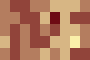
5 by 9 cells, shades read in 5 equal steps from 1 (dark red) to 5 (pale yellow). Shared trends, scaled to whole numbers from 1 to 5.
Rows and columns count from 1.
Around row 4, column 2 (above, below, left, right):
2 2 4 3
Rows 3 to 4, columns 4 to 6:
2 3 2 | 2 2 4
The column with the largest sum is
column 7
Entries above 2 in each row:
7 4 6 6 6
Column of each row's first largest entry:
6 5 7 8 5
